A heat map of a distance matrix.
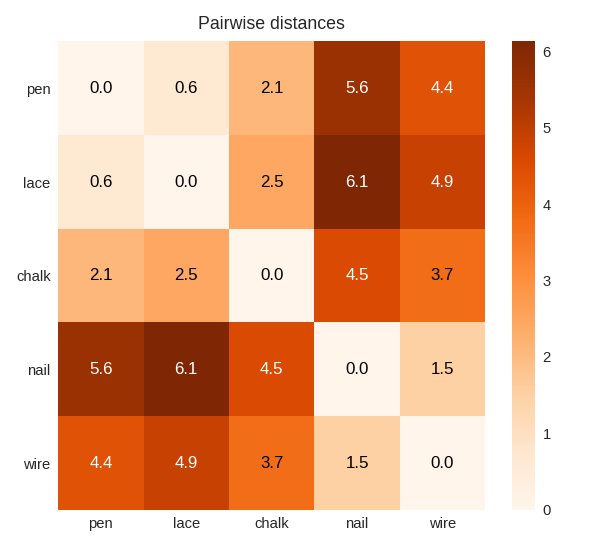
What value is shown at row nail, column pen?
5.6
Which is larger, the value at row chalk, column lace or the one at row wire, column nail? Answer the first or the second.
the first
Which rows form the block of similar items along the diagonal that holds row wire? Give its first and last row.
nail to wire
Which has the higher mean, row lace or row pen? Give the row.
lace
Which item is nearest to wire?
nail
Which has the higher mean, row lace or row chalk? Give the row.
lace
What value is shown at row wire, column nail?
1.5
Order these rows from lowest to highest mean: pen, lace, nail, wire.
pen, lace, wire, nail
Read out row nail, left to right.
5.6 6.1 4.5 0.0 1.5
